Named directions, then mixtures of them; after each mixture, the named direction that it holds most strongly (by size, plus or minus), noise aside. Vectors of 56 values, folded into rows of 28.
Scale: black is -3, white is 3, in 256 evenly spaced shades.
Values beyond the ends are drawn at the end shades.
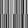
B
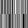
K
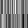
K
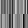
K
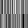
K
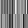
K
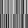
B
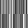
K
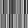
B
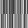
B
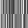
B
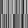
B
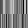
B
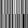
K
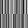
B
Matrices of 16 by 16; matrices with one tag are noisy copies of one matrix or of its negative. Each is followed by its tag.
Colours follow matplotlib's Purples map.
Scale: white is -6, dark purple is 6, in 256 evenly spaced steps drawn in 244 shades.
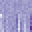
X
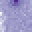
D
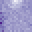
D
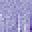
X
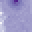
D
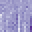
X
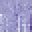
X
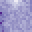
D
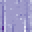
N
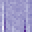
N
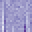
N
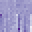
X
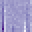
N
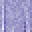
N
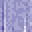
N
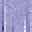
N
